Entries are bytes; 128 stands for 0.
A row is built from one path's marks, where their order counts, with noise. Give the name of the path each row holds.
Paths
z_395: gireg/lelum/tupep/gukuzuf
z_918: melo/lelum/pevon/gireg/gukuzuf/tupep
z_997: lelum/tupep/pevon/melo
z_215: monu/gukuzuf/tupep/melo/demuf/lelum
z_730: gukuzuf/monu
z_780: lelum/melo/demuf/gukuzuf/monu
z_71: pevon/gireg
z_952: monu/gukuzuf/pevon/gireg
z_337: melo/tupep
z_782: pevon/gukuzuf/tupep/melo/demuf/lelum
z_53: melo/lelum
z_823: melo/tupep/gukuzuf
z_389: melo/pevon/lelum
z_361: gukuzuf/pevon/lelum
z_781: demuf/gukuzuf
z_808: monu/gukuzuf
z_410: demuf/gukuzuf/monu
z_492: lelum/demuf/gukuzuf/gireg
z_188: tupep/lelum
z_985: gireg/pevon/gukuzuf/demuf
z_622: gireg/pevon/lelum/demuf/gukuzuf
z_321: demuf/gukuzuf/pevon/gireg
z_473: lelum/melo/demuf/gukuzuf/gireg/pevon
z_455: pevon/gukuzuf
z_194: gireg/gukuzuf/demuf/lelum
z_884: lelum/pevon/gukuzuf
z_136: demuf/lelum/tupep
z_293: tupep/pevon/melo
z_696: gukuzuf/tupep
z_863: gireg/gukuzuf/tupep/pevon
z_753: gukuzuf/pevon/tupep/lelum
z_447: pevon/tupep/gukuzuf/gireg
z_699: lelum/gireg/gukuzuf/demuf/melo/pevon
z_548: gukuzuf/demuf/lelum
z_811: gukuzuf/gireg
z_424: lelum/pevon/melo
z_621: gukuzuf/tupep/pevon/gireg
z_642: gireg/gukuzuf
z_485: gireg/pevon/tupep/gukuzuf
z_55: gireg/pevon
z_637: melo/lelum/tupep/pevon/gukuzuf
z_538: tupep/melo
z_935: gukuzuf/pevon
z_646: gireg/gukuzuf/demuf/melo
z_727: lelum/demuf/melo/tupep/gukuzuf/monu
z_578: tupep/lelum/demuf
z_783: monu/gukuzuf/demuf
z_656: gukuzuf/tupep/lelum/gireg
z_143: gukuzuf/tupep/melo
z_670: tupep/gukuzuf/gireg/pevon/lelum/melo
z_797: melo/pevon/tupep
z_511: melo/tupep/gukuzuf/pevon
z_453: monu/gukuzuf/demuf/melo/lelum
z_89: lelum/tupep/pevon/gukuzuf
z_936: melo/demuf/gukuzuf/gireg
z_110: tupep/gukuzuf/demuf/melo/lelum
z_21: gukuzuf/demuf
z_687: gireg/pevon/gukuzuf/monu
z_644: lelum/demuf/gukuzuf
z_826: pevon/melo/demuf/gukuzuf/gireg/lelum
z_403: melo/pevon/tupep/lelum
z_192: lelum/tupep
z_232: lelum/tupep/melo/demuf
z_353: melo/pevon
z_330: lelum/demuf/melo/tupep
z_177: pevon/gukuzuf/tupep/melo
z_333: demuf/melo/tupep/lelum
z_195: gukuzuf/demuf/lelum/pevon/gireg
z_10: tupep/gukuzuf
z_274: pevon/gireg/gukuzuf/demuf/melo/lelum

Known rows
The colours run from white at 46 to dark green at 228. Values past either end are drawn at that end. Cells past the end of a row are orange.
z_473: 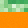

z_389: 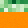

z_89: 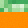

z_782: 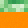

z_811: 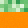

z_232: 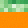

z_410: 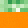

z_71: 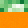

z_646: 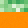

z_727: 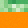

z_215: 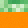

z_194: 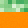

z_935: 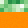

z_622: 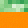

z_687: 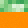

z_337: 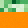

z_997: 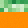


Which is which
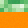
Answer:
z_753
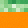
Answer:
z_330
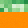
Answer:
z_188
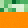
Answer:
z_538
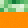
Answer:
z_511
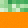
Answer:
z_644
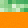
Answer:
z_492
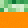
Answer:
z_403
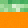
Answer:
z_136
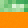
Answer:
z_395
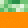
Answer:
z_143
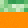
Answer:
z_826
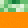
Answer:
z_823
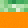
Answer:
z_333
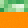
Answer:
z_447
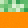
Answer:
z_642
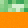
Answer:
z_985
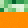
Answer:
z_797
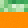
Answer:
z_918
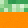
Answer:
z_884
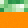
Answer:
z_455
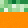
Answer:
z_424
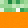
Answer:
z_781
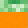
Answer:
z_110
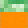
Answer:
z_670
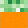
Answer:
z_21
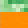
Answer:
z_195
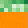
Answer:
z_192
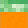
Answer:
z_578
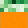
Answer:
z_353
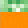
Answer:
z_783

